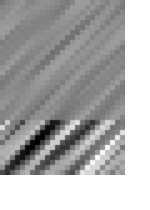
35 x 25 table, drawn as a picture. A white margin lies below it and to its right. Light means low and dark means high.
The top part is calmer, up to a seam about 70% of the way down. The bottom right is the ninth with the lowest average. The top left is the smoothest part.
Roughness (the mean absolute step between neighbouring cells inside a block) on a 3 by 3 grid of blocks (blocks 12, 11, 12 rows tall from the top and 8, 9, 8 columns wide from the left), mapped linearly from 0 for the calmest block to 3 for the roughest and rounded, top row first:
000 / 000 / 333
